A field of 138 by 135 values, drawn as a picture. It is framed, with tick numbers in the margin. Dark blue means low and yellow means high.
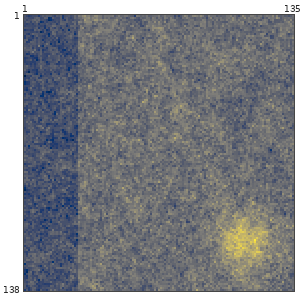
The ninth with the highest average is the bottom right. A vertical seam about 20% of the way across splits the table, and the right part is higher. One bump rises in the bottom right. No regular stripes run through it. The texture is blotchy.
